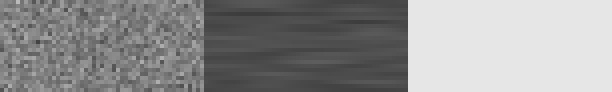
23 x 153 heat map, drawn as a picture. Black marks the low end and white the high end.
It is made of 1 by 3 panels. Panel 1,1: middling, fine-grained. Panel 1,2: low, streaked across, faint in contrast. Panel 1,3: very high, flat.
